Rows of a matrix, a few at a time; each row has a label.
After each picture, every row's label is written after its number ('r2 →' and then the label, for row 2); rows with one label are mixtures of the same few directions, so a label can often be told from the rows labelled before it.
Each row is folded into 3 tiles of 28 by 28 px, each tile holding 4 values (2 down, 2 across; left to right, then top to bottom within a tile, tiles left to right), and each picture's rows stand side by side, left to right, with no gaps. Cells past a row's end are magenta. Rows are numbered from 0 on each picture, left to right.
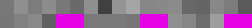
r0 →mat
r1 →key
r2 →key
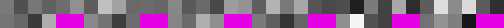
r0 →mat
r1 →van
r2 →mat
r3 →mat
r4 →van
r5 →mat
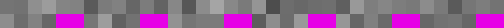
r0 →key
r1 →van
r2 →key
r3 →key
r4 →key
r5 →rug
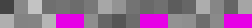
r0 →rug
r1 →van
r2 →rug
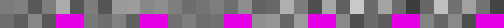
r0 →rug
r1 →key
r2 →rug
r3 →rug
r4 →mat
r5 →mat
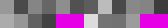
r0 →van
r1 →key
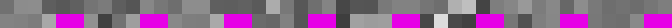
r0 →rug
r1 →mat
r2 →rug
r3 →key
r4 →van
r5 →mat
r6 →van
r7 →mat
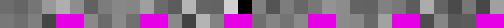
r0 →rug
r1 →rug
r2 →rug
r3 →mat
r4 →key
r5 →rug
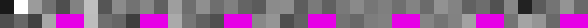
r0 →van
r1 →van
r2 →van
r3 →van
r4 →van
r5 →rug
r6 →van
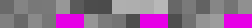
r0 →rug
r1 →rug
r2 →van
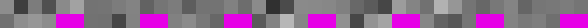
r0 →mat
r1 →mat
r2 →van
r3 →van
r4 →mat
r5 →van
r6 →van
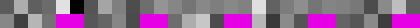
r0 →rug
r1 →key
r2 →mat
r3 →van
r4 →rug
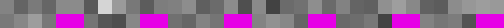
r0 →mat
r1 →van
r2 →rug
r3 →van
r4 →rug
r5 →rug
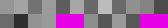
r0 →van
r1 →mat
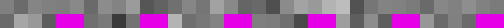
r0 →mat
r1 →mat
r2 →key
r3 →rug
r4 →van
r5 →key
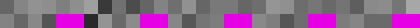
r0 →key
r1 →key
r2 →mat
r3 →van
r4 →rug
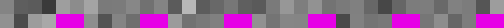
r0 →mat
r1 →van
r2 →key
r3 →rug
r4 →key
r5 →rug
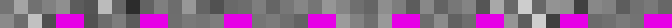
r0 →mat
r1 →key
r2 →key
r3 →rug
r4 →key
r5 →rug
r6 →mat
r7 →rug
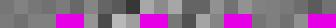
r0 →rug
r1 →mat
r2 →van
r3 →rug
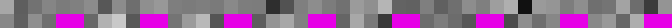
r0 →van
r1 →mat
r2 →mat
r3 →van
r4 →mat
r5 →rug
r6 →key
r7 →rug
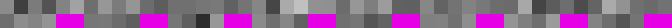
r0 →mat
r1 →mat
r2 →mat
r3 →key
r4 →mat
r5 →key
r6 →key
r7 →van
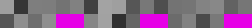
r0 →key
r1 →van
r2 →mat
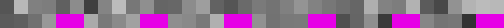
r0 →van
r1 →rug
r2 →rug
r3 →key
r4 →key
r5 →rug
